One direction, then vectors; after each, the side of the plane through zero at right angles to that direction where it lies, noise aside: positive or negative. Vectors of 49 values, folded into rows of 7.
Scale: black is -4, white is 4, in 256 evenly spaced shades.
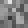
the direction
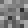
positive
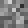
positive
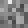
positive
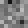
negative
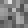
positive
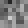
negative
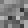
positive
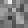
positive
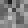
negative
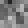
negative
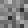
positive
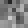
negative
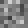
positive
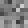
negative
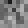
negative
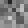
negative
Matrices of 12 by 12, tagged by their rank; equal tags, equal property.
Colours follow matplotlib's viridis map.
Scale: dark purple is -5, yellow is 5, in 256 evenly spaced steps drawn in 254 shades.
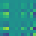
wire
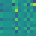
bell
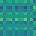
wire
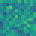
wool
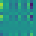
wire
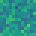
wool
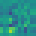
bell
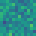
wool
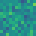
wool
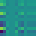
wire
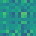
bell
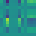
wire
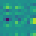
bell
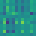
bell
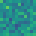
wool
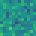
wool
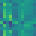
bell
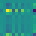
wire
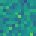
wool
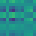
wire
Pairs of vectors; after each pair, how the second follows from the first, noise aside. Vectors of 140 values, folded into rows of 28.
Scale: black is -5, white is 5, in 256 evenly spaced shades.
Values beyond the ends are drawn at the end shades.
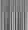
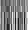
scaled up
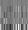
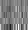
copied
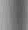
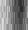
scaled up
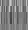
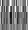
scaled up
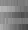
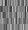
shuffled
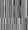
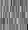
shuffled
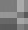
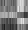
scaled up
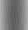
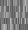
shuffled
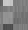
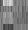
copied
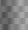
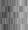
copied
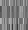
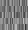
shuffled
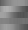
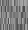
shuffled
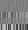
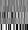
scaled up
